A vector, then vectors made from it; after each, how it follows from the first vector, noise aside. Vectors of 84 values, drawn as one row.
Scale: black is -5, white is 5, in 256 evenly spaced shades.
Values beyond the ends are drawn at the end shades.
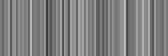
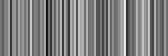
scaled up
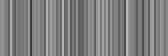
negated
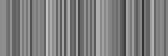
negated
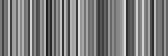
scaled up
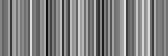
scaled up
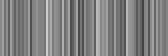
negated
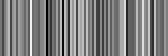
scaled up
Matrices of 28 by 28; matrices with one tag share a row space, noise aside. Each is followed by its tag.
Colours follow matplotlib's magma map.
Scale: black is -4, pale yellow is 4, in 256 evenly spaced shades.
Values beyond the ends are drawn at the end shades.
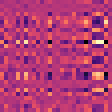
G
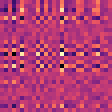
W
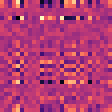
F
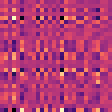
W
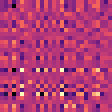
W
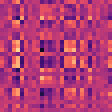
F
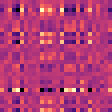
F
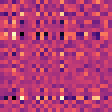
W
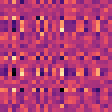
W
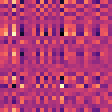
W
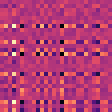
W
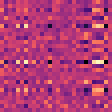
G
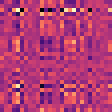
F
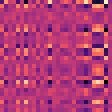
G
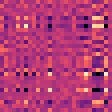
G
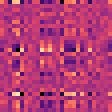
F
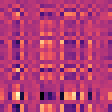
F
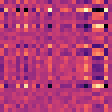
G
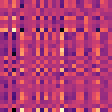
W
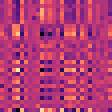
F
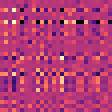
W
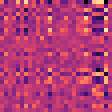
G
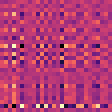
W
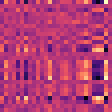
G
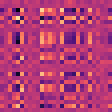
F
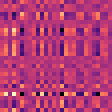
W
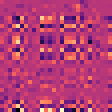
F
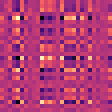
F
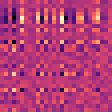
W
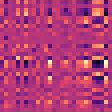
G
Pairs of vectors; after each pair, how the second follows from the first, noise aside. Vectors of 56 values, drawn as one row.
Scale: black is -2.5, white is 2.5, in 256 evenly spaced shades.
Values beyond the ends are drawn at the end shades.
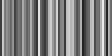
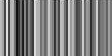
shuffled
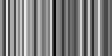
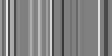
partly zeroed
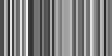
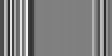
partly zeroed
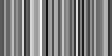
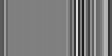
partly zeroed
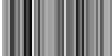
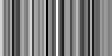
shuffled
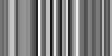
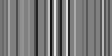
partly zeroed
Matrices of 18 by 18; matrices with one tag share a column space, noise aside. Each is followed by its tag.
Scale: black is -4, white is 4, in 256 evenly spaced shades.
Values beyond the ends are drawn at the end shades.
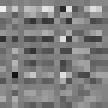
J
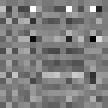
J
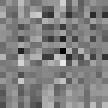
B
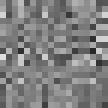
B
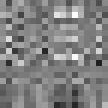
B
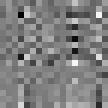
B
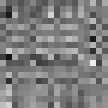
B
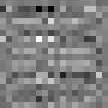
J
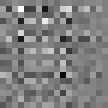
J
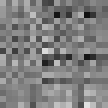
B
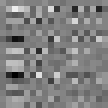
J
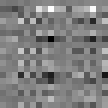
J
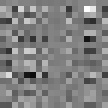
J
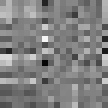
B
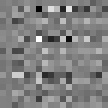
J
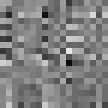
B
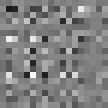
J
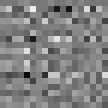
J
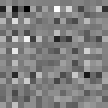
J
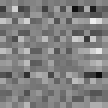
J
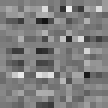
J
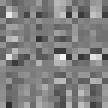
B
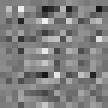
J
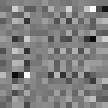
J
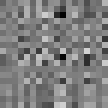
B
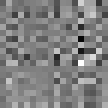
B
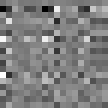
J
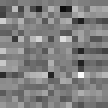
J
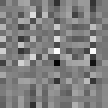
B
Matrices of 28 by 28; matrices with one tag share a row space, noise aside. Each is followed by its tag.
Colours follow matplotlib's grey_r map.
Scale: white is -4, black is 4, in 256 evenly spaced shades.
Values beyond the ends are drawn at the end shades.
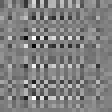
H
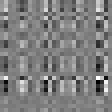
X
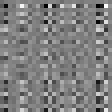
X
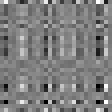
X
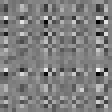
X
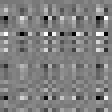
X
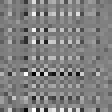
H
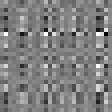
X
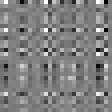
X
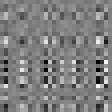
X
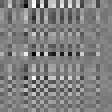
H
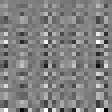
X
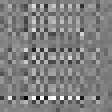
H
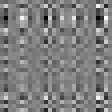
X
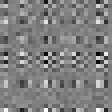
X
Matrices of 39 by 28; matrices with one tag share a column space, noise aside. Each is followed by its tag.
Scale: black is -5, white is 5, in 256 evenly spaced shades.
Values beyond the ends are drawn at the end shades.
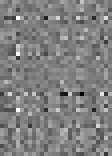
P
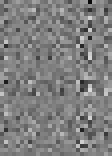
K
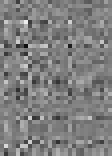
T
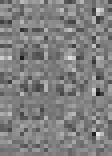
K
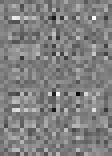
P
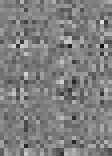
T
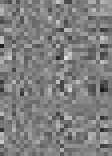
K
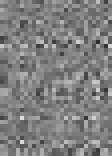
T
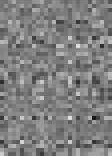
T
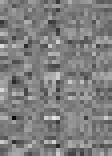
T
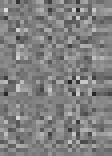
K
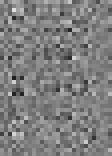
K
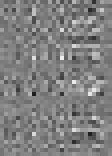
K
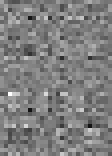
P
